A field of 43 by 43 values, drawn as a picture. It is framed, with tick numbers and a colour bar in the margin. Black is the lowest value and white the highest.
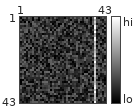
Slope: none. Histogram: skewed, a long tail of high values. Odd lines: column 38. Average level on the scale: 20%.
